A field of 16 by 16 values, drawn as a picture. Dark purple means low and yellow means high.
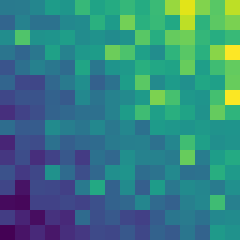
The ninth with the lowest average is the bottom left. There is an overall slope up to the top right. There are no regular stripes. The top right is the ninth with the highest average.
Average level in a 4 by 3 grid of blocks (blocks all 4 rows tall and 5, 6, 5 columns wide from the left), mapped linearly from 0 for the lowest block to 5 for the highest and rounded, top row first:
345 | 134 | 123 | 012
